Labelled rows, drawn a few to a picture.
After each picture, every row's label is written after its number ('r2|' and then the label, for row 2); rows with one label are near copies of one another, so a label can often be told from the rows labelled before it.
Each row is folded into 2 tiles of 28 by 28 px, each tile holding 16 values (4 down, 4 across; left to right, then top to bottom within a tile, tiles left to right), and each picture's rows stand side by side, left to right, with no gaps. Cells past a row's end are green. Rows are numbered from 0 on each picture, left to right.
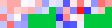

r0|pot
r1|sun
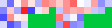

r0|sun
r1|pot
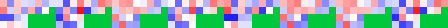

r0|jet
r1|sun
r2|pot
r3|sun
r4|jet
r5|pot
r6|pot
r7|sun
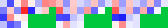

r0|sun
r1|jet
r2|jet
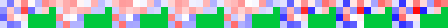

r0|sun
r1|pot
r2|pot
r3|pot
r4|pot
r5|sun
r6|sun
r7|sun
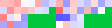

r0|pot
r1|jet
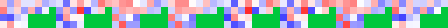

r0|jet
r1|sun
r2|pot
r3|pot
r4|sun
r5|sun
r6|pot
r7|jet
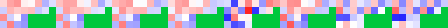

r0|pot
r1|pot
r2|pot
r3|pot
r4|sun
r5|pot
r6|jet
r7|jet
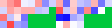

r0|pot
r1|jet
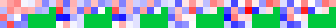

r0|pot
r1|jet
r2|jet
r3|sun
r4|sun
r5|sun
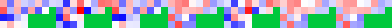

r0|jet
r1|sun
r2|jet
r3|pot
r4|sun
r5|pot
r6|pot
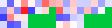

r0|sun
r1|jet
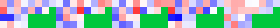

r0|jet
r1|sun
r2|sun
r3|jet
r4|pot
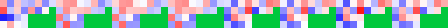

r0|jet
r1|pot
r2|pot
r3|pot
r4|sun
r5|sun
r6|sun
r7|sun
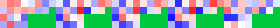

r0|pot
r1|sun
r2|sun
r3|sun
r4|jet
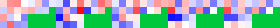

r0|pot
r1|sun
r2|sun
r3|jet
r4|jet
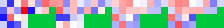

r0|sun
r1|jet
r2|pot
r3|pot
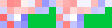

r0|pot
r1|pot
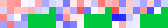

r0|pot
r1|sun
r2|jet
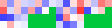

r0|jet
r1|sun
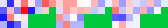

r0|sun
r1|pot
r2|jet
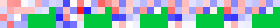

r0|pot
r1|sun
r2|jet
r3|jet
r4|jet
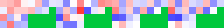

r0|pot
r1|sun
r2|jet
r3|jet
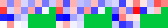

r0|jet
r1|jet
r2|sun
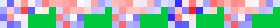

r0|sun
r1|pot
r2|pot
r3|sun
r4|pot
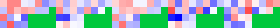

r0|pot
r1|jet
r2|pot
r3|jet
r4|sun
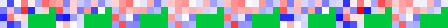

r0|sun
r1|jet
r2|pot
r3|pot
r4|pot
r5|jet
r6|sun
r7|pot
